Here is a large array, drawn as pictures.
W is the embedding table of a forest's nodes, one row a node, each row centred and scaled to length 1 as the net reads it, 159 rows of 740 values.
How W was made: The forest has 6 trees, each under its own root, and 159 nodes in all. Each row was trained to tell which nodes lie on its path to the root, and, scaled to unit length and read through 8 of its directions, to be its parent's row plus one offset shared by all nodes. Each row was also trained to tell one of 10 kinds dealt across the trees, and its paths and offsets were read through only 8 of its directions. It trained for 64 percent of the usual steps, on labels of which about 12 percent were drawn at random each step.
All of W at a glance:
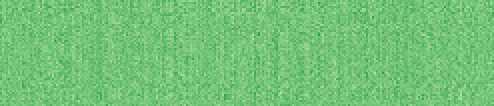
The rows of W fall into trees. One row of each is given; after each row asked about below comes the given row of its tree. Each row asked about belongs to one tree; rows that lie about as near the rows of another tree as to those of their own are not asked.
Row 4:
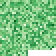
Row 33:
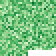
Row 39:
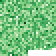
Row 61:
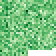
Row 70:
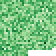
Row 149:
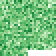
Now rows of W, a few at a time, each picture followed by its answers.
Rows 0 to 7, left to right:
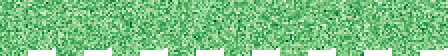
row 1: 39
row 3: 4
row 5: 149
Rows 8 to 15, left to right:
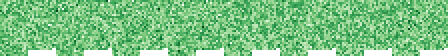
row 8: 4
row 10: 39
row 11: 39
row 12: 4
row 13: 4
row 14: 149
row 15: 61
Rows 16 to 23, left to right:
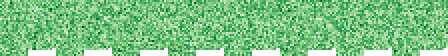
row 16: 4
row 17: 4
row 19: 33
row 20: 149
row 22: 61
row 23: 39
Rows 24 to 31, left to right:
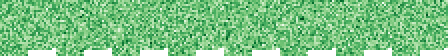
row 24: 70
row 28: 61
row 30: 39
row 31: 4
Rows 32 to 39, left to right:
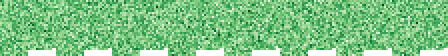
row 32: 33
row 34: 39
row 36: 61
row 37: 33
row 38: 61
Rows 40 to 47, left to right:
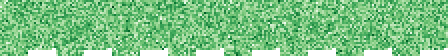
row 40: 149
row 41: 39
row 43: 61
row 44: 39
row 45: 4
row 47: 39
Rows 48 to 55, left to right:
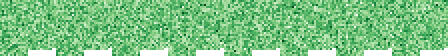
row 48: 61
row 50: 4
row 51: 4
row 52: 149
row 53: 4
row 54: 39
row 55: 70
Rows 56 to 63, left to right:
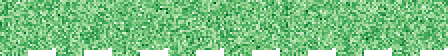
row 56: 61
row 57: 4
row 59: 149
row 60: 61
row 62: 4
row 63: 70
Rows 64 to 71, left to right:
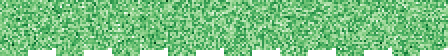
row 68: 33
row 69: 39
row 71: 39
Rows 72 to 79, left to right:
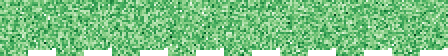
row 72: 4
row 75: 61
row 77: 39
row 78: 149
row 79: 39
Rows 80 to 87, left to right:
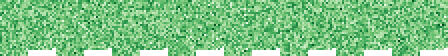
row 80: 4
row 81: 39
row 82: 39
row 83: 4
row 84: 70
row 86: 149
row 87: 4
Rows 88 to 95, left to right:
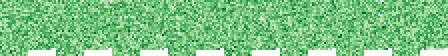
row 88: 39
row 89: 4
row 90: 4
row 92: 39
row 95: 4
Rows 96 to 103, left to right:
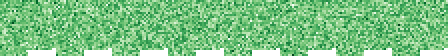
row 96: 39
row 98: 61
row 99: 70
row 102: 39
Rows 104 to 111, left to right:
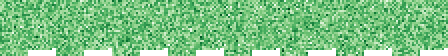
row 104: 149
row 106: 39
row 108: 4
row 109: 70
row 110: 4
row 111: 4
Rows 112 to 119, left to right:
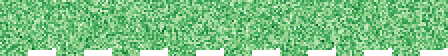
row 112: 61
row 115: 70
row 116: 4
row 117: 39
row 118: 70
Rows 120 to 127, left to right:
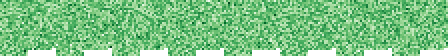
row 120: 39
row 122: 61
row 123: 33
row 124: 61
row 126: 149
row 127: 61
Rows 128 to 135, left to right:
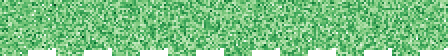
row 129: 61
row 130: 4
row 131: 4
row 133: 39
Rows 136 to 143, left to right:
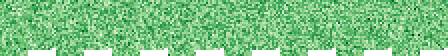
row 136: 39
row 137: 149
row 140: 39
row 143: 70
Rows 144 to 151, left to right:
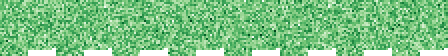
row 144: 4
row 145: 33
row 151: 4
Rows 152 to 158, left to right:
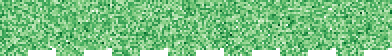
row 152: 61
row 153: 61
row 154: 39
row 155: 149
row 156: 61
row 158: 39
